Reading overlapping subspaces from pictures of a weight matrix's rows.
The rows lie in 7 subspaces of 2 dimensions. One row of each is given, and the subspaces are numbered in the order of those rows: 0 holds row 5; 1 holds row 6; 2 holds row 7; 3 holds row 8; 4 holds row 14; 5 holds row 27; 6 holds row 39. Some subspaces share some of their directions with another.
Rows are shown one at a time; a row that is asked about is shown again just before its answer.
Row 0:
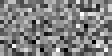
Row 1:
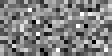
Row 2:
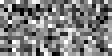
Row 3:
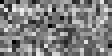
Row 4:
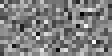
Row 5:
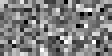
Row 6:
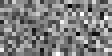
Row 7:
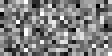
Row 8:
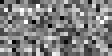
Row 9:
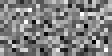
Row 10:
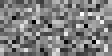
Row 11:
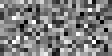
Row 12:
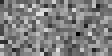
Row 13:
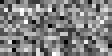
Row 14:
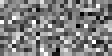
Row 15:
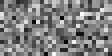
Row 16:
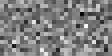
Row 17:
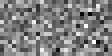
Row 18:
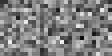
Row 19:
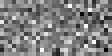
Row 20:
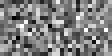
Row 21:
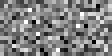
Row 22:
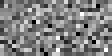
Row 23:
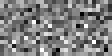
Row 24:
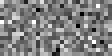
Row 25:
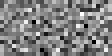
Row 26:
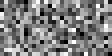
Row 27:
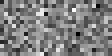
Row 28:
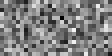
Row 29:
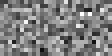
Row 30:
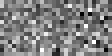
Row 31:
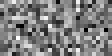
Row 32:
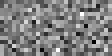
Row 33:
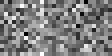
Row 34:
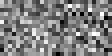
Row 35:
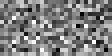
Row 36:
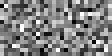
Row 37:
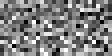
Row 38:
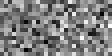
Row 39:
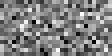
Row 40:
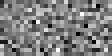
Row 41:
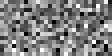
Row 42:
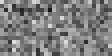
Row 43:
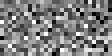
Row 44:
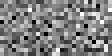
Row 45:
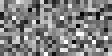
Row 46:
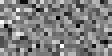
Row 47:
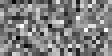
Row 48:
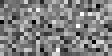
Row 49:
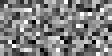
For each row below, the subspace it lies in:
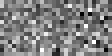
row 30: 1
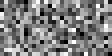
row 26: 2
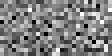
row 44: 0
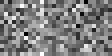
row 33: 5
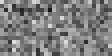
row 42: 3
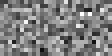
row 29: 0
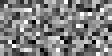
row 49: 0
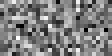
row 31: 6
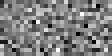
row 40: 5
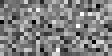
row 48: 4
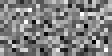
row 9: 4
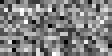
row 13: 3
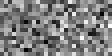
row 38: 1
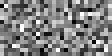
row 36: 3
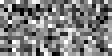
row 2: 3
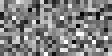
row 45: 2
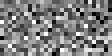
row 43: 0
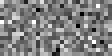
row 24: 4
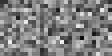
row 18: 0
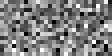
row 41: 2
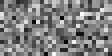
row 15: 2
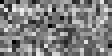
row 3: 3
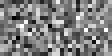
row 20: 6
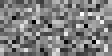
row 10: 6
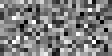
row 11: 6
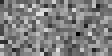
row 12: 5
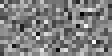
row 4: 3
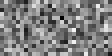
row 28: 2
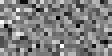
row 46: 4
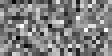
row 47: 6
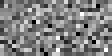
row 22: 5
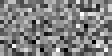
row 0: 6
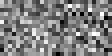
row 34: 1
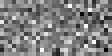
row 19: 1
